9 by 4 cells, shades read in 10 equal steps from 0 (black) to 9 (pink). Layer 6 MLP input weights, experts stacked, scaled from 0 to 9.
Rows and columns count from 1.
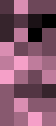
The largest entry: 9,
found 3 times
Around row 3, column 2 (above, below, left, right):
3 4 2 0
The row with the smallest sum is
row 2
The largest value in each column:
9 9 9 7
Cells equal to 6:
4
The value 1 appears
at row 2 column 3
